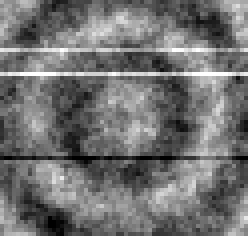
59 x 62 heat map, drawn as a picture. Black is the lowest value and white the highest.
Rings: centred on the centre. Odd lines: rows 13, 19 and 40. Histogram: bell-shaped.
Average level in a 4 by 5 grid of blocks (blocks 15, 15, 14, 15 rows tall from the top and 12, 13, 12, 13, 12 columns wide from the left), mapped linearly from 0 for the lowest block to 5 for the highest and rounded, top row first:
34533 / 41525 / 20214 / 23342
